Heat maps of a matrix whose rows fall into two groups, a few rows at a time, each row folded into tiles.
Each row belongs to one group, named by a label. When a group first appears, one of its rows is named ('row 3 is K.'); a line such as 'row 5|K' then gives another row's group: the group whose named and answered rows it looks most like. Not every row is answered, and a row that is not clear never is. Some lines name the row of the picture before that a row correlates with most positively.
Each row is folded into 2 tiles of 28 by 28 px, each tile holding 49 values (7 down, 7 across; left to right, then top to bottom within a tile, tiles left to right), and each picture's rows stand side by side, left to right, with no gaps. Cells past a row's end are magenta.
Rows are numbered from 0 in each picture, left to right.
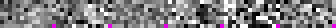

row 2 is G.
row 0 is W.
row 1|W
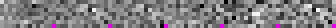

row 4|W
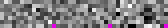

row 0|G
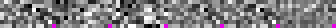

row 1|W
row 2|W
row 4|G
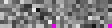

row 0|G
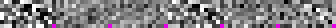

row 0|G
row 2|W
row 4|W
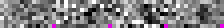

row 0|W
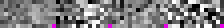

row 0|W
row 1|W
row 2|W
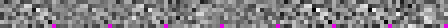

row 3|W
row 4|G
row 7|W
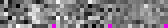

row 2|W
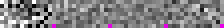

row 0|W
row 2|G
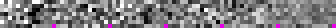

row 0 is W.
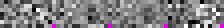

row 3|W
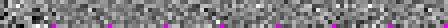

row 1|G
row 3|G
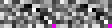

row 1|G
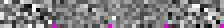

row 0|G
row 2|W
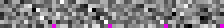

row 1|G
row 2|G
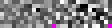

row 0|G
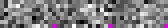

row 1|W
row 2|W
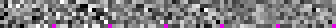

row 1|G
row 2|G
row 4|W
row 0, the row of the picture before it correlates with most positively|0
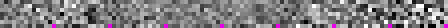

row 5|W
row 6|G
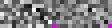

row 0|G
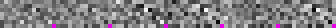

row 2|G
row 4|W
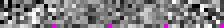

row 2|W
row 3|G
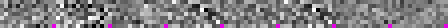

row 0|W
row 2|W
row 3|G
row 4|G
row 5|G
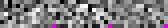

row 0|W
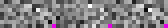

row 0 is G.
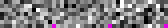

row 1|W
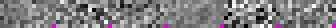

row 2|W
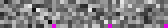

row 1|G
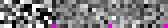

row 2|W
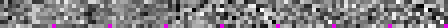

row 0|W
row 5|G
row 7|G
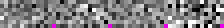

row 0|W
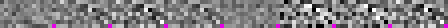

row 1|G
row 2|G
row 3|G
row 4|W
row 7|G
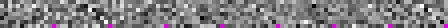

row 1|G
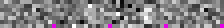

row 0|G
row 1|W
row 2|W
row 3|G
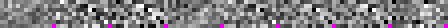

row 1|G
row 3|W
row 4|G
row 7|W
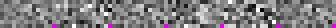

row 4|G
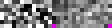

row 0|G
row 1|W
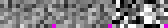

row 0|W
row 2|W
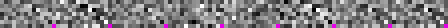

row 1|G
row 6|G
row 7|G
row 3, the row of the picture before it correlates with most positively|2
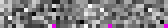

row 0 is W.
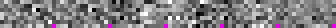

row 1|G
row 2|W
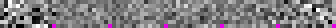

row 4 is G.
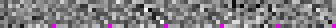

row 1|G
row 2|G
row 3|G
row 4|W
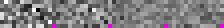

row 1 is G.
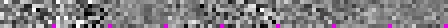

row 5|G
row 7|W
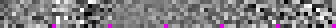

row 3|G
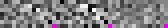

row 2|W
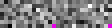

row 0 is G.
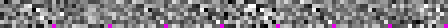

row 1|W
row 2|G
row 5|G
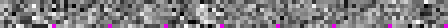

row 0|W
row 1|W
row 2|W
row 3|W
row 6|W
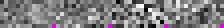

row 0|W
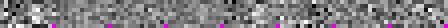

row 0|W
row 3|W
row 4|W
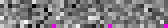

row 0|W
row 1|W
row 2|G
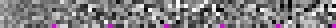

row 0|W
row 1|G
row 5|W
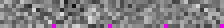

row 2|W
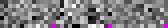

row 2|G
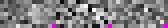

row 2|G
